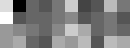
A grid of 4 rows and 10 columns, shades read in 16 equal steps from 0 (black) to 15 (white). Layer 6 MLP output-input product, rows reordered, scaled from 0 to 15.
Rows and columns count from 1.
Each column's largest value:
15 10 7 6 10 12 11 6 11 10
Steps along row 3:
down down down up up down down up down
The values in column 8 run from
5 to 6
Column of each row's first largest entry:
1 1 6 7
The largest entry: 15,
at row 2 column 1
